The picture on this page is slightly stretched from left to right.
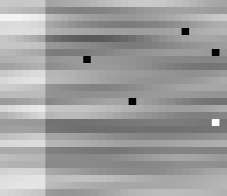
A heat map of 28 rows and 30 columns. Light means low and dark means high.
Five lone cells stand out: four far higher and one far lower than their neighbours. The grain runs across in streaks. The right part is higher, past a seam about 20% of the way across. The distribution is heavy-tailed on both sides.
